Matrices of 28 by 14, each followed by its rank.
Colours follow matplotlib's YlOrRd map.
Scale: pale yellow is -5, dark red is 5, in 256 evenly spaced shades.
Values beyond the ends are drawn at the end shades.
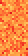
full rank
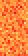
full rank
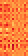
three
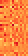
three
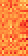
three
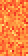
full rank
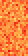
full rank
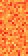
full rank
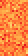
full rank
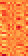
three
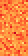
full rank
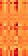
two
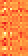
two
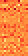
three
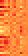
two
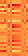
two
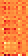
two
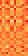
two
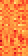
three
